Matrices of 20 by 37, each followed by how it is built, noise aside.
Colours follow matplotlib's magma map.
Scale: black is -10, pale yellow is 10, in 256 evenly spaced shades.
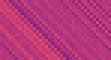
Toeplitz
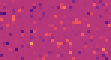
sparse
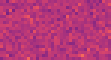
noise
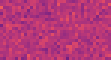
noise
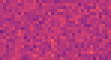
noise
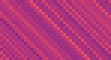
Toeplitz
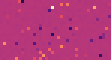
sparse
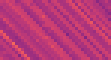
Toeplitz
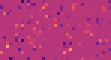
sparse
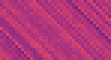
Toeplitz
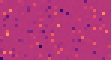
sparse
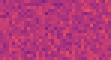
noise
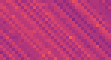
Toeplitz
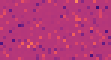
sparse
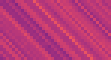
Toeplitz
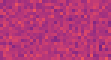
noise
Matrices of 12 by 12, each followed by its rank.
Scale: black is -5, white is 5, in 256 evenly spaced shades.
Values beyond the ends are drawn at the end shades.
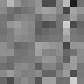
two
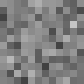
full rank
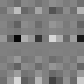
one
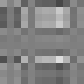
one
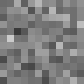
full rank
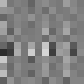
two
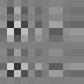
one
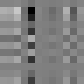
one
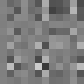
two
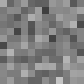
full rank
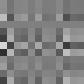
one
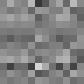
two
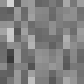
two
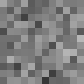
full rank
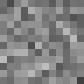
full rank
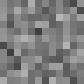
full rank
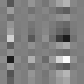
one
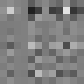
two
